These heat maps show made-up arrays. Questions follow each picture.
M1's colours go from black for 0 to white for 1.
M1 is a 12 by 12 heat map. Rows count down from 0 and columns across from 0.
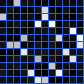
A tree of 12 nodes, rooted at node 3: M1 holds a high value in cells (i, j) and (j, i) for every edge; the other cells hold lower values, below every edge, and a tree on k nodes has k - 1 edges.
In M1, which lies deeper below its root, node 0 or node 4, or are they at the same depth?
node 0
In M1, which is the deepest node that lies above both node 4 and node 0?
5
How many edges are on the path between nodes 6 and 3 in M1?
3
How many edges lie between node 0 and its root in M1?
5
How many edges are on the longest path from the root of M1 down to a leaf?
5
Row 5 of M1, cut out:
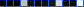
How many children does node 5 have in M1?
2
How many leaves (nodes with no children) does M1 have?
4
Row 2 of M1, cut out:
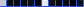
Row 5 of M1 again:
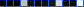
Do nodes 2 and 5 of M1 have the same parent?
no
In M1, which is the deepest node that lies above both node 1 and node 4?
5
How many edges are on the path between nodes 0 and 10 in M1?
6
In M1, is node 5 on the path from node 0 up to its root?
yes
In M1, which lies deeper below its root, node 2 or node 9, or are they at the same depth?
node 2
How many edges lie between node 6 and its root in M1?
3
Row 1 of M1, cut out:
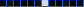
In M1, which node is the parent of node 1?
6
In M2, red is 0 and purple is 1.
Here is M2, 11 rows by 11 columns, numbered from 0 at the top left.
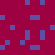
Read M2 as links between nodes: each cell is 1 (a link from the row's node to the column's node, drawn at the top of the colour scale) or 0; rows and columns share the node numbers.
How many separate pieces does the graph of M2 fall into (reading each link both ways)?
1
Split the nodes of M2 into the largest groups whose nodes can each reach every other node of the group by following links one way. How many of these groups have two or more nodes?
0
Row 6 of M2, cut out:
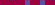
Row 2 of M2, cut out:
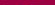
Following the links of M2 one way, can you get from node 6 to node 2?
yes
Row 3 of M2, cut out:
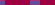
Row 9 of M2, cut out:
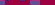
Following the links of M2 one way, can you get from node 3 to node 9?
no
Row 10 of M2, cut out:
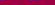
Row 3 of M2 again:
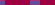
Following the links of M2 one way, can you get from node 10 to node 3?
no
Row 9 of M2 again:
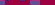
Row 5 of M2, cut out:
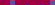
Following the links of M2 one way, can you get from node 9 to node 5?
yes
